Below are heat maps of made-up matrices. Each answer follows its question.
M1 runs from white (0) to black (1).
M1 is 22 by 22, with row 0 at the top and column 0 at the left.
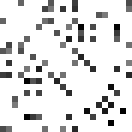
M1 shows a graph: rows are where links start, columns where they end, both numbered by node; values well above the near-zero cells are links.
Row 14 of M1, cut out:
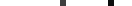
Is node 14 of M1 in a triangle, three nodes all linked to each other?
no
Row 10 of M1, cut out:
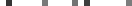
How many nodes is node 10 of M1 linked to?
5
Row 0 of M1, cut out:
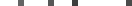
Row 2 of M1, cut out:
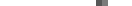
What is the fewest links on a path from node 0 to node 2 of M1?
6
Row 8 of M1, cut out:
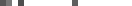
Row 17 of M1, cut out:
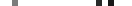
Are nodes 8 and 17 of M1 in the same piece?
yes
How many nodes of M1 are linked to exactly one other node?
1
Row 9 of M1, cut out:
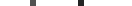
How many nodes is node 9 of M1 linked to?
2
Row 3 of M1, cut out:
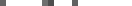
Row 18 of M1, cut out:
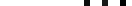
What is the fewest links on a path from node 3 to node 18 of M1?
4
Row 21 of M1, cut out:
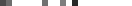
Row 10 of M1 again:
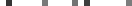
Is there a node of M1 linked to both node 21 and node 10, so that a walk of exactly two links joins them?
yes
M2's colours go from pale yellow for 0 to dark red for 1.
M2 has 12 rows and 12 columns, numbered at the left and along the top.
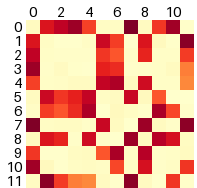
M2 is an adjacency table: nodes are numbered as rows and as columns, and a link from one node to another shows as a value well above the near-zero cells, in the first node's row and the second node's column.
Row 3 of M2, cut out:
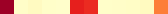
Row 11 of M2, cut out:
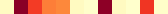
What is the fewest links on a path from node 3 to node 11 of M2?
1
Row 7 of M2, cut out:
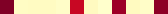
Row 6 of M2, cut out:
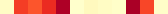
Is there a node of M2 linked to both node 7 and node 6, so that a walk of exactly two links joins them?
no
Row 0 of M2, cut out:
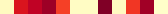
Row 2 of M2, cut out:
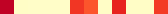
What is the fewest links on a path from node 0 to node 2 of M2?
1
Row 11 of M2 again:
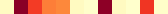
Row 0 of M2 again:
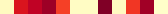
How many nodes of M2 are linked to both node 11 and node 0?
6
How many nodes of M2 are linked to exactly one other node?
0
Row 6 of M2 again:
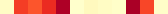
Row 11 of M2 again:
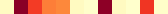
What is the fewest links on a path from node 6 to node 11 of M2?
2
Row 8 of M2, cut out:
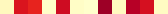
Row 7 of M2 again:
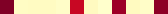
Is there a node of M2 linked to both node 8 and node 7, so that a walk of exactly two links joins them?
no
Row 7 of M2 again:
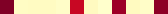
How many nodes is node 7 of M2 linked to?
4
